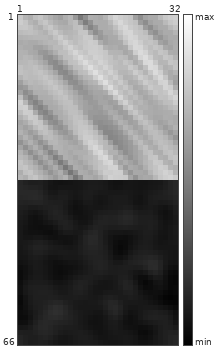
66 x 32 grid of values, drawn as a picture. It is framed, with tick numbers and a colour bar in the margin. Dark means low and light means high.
The table splits into 2 rows of 1 panel. Panel 1,1: high, slanting down to the right. Panel 2,1: very low, blotchy, faint in contrast.
